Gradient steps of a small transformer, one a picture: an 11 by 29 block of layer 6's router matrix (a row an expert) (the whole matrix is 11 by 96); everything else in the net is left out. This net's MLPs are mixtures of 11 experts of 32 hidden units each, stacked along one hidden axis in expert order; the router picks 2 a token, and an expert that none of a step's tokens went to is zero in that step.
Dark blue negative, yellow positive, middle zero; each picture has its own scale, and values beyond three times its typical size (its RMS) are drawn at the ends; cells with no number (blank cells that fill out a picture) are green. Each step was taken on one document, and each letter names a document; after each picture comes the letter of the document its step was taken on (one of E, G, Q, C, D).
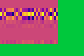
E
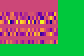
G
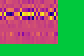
E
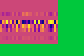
G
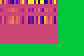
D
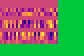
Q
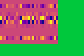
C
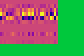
E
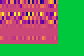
C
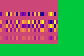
Q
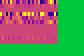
C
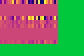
D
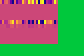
D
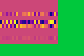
G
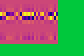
E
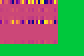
D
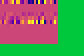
D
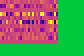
C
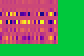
G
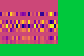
G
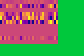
C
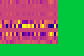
Q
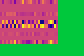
Q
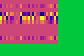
C
